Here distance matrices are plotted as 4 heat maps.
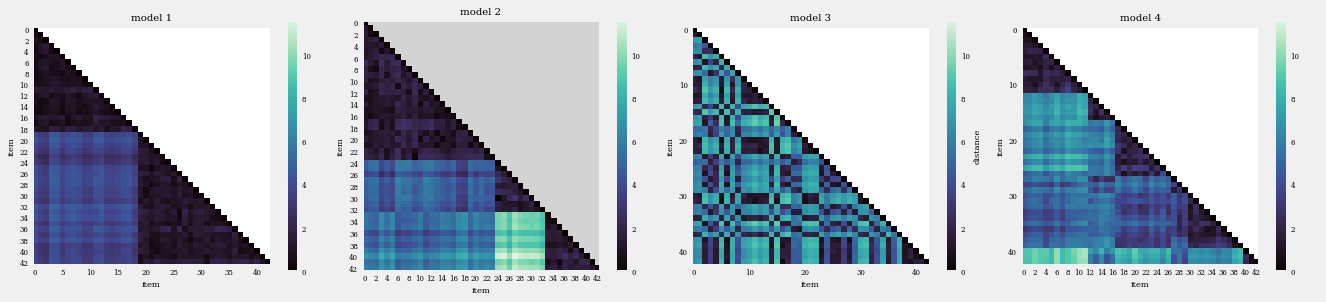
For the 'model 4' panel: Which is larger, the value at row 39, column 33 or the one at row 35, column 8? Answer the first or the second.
the second
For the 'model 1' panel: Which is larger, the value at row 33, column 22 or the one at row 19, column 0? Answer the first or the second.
the second
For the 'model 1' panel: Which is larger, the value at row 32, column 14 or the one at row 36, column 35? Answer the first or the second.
the first
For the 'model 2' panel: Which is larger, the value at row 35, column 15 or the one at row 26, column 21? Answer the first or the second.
the first
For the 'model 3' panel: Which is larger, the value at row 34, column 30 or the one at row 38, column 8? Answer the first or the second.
the second
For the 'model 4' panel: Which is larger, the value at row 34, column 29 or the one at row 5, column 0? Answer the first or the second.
the first
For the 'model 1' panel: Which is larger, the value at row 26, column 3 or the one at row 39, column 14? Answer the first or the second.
the first
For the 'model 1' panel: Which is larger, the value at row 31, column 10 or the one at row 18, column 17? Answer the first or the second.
the first
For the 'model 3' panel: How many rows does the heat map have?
43
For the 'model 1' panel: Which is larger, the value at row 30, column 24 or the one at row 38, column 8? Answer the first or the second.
the second
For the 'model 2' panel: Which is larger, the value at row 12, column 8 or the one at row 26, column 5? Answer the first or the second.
the second
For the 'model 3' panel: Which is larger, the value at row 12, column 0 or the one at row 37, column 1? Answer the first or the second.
the second
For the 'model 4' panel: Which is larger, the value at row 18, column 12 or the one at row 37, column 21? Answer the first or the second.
the first
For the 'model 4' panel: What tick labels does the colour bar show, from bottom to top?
0, 2, 4, 6, 8, 10
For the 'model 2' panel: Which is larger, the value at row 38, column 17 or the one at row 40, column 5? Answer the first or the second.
the second
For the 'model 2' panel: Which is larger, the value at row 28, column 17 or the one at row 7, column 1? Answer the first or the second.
the first
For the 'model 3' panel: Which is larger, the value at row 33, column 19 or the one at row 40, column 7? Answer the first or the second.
the second
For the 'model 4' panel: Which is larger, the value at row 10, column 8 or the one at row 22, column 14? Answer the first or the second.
the second
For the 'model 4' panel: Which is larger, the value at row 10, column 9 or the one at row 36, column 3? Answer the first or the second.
the second
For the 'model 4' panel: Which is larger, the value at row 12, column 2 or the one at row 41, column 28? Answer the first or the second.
the first
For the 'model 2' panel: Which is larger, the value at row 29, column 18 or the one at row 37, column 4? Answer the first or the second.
the second
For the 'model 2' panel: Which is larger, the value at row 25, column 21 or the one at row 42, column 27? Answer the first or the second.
the second
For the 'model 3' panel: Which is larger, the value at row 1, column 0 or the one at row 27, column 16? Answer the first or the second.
the second
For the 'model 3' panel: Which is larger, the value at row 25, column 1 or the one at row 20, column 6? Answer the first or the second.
the second
